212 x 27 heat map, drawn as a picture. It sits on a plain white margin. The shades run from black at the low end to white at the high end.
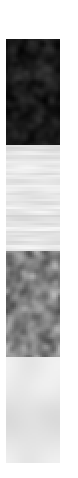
It is made of 4 by 1 panels. Panel 1,1: very low, blotchy, faint in contrast. Panel 2,1: very high, streaked across, faint in contrast. Panel 3,1: middling, blotchy. Panel 4,1: very high, smooth, faint in contrast.
